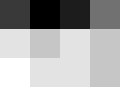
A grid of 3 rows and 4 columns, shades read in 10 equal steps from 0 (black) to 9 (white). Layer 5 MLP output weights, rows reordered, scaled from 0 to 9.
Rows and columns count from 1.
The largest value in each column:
9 8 8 7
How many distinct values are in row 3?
3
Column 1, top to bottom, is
2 8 9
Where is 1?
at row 1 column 3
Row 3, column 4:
7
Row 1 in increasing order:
0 1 2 4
